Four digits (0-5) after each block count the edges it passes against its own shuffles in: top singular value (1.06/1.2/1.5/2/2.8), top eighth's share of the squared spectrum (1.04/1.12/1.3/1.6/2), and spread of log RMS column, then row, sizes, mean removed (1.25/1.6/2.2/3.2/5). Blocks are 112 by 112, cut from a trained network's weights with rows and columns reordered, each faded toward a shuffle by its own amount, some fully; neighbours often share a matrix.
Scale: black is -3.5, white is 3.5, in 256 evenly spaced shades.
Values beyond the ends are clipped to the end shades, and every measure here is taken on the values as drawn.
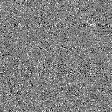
3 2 0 2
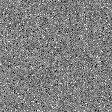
1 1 0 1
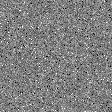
0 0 0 0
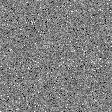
0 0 0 0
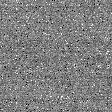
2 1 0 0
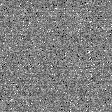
2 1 1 0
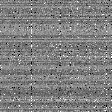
4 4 3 2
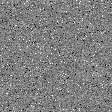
0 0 0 0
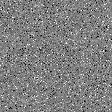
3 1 0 1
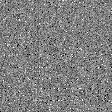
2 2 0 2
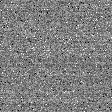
2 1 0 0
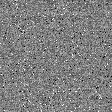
0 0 0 0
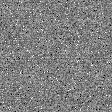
1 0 0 0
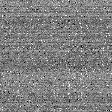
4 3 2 1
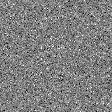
3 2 1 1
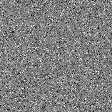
1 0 0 0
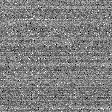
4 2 1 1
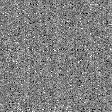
2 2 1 2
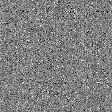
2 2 0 1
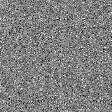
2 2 0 1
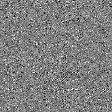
2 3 2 2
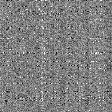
3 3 1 3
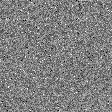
0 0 0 0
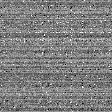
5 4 2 2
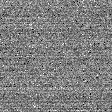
3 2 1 0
